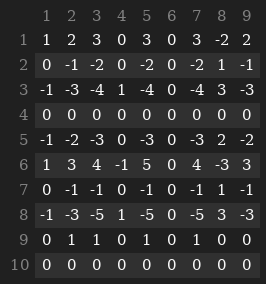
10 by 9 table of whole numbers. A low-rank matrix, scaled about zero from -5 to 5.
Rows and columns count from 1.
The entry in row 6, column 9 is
3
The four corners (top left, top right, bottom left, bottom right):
1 2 0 0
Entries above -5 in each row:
9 9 9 9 9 9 9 6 9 9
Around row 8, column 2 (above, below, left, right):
-1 1 -1 -5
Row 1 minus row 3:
2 5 7 -1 7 0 7 -5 5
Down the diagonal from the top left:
1 -1 -4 0 -3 0 -1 3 0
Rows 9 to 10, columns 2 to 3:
1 1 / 0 0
